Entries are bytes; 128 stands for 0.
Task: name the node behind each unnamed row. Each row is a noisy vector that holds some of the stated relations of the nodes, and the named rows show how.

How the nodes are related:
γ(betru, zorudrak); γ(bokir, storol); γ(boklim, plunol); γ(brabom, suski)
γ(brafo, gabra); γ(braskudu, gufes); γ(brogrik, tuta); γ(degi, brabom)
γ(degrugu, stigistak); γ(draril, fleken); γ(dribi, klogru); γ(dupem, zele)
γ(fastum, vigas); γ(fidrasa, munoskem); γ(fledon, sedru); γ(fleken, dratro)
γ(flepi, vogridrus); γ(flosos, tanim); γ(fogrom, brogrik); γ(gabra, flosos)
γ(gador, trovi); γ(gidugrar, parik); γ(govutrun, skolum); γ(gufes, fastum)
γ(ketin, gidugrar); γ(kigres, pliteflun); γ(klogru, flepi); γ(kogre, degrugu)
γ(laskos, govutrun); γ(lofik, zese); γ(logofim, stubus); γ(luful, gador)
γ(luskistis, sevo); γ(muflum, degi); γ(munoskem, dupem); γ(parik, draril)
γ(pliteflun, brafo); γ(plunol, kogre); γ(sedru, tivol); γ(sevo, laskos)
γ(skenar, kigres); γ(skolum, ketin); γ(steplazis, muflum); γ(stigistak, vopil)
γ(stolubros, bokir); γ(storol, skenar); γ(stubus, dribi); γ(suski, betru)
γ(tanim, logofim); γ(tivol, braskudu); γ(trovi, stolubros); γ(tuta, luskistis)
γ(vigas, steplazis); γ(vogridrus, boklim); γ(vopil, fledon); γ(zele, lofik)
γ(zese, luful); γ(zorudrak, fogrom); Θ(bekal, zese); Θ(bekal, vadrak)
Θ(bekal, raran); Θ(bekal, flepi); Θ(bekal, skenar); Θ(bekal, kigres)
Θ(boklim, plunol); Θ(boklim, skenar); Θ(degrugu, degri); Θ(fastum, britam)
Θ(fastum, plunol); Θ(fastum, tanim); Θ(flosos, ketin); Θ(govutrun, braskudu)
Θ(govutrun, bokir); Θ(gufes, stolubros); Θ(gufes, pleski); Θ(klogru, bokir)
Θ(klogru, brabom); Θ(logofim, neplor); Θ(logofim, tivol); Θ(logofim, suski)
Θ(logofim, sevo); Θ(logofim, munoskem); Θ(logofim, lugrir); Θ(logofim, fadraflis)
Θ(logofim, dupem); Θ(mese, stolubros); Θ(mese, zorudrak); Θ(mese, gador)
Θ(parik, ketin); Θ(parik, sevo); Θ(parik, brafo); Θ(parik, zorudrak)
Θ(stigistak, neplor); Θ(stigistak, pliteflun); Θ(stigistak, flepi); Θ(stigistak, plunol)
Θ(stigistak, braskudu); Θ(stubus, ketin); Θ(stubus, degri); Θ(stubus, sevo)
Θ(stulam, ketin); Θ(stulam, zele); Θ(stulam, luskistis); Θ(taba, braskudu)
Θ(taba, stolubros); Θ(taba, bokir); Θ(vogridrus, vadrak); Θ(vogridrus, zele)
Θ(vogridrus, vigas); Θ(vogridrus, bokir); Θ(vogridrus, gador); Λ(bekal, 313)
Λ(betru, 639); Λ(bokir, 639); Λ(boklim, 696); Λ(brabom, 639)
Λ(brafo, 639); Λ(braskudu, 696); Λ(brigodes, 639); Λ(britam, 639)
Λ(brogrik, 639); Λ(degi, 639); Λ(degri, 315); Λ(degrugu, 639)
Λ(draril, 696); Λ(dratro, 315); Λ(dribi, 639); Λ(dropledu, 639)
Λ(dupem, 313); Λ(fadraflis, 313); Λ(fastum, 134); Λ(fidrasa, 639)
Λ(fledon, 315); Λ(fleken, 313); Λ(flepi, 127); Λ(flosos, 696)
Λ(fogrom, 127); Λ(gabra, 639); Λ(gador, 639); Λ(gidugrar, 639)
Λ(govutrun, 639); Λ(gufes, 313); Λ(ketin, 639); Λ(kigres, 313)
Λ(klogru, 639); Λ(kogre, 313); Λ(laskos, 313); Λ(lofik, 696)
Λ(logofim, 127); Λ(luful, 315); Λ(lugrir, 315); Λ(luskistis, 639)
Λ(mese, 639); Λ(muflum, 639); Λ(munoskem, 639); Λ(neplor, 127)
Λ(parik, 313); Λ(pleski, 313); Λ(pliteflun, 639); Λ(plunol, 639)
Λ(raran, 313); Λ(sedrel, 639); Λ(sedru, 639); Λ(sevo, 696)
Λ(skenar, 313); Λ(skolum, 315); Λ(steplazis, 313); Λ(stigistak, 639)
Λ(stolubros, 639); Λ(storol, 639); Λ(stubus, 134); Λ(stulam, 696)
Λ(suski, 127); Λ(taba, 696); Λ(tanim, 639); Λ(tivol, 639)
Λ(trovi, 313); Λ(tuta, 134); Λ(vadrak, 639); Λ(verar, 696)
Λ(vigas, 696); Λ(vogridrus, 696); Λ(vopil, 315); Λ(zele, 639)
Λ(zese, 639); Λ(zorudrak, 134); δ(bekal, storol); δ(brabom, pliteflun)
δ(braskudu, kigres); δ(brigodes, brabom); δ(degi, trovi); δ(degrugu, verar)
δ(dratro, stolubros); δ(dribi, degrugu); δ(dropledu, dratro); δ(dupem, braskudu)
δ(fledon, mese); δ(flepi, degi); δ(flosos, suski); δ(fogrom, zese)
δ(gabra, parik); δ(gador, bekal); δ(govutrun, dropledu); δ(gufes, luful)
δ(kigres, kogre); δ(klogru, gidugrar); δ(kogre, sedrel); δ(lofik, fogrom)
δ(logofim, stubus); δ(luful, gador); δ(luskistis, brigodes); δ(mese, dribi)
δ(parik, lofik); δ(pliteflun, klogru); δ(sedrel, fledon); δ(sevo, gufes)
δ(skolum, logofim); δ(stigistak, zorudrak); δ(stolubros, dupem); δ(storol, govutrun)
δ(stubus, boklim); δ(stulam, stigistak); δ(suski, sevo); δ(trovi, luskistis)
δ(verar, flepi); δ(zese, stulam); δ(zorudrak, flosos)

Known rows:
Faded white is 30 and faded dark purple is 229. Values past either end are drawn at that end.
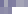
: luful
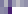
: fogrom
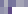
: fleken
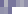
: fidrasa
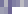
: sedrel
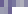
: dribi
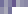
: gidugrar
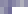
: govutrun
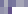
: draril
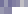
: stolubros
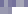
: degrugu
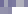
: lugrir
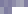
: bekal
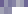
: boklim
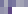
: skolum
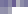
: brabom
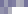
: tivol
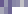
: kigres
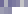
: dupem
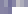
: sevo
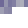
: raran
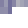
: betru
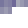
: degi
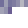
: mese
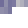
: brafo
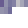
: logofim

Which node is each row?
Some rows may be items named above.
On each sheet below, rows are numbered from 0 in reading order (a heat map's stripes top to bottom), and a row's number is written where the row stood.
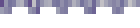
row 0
skenar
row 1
zese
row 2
vogridrus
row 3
zorudrak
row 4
suski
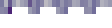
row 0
fogrom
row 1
tanim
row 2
taba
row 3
betru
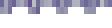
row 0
verar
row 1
zese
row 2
neplor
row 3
klogru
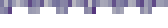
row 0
stulam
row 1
pliteflun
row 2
luskistis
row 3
lofik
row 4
flepi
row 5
trovi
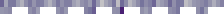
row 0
zele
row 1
gador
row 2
gador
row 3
zorudrak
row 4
parik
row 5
degi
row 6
brafo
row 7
gufes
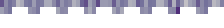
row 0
tanim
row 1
pleski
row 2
boklim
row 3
trovi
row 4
plunol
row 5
degri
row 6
gabra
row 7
tanim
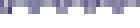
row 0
lofik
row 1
bekal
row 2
munoskem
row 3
brigodes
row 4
vigas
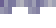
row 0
bokir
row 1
dropledu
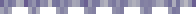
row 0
plunol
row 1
braskudu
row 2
fastum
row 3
bokir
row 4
storol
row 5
bekal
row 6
stigistak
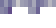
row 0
flosos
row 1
dratro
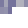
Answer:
ketin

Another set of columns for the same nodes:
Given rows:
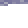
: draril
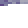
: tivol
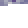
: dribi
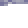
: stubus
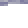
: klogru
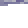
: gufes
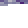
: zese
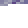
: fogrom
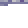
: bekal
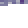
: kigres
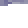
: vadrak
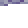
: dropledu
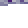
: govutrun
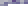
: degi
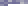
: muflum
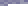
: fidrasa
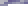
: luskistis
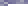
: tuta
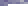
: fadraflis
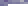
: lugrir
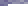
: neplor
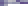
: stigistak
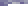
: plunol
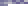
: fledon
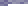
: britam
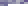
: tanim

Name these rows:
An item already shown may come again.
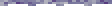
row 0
trovi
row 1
tanim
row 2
sedrel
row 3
lofik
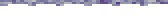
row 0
sedrel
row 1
brigodes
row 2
degrugu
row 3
lofik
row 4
pliteflun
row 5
stigistak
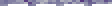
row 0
brafo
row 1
boklim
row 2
flosos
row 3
bokir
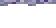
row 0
suski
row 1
sevo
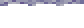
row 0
flepi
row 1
degrugu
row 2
stulam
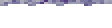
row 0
degi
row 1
zorudrak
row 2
ketin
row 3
tivol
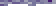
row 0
dupem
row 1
stolubros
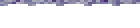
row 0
zorudrak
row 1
flosos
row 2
vigas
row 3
gador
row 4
skenar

